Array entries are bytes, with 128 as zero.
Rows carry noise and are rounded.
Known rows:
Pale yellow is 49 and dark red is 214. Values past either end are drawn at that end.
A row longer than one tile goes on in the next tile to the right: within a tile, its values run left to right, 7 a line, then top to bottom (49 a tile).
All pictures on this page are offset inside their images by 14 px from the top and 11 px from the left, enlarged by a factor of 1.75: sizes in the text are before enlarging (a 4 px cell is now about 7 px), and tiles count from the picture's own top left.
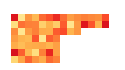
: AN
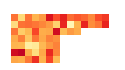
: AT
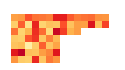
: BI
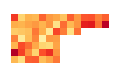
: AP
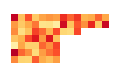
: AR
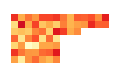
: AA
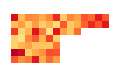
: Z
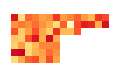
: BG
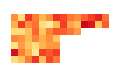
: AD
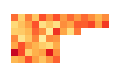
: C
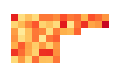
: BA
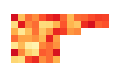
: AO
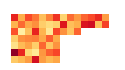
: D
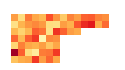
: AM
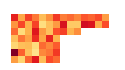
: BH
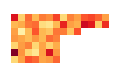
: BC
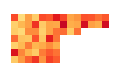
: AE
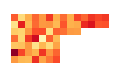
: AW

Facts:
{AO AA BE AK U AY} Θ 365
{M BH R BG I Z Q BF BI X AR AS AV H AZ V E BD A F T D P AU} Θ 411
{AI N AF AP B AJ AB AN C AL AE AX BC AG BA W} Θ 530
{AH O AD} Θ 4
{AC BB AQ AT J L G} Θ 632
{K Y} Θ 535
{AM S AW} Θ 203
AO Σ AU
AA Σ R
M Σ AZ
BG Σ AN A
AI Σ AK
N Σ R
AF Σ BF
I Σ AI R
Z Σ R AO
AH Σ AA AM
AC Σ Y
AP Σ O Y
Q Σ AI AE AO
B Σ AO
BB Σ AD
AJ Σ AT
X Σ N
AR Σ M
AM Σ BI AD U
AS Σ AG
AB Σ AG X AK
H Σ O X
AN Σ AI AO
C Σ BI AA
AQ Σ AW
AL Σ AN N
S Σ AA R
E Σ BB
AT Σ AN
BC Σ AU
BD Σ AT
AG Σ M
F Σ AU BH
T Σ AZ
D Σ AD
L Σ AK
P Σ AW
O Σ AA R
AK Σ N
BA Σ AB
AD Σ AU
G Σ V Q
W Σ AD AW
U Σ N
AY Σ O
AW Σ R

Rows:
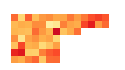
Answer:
AH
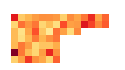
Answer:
W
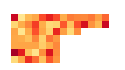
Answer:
AJ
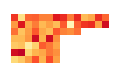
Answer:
A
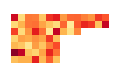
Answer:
BD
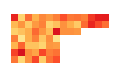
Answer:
O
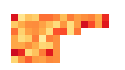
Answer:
AL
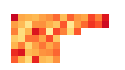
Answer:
H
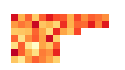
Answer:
BE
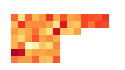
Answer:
AQ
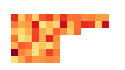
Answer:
AX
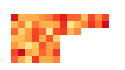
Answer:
X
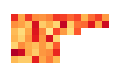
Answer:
AV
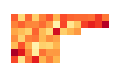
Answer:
AC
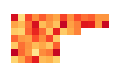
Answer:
K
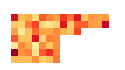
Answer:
AG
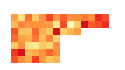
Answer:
L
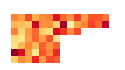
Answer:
V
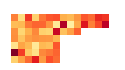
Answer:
G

